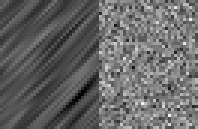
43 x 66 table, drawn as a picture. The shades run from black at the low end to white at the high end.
It is made of 1 by 2 panels. Panel 1,1: low, slanting up to the right. Panel 1,2: middling, fine-grained, strong in contrast.
